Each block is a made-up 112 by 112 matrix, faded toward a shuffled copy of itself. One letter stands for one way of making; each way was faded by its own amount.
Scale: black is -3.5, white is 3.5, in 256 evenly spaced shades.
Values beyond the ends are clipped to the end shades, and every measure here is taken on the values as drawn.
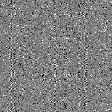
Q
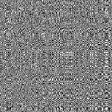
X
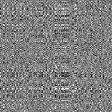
X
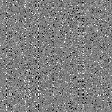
Q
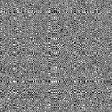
X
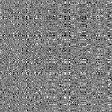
X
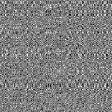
X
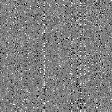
Q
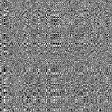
X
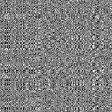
X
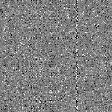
Q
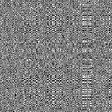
X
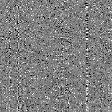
Q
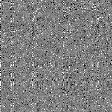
Q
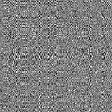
X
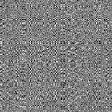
X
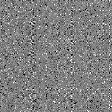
Q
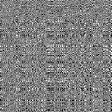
X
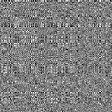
X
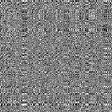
X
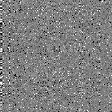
Q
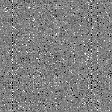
Q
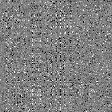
Q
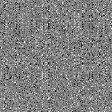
Q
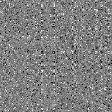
Q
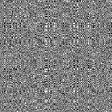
X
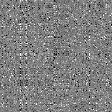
Q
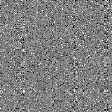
Q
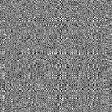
X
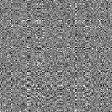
X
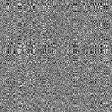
X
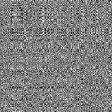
X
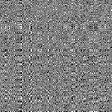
X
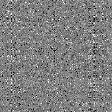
Q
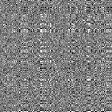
X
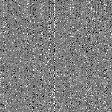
Q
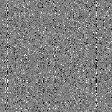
Q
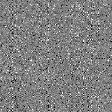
Q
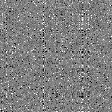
Q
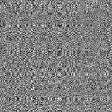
X
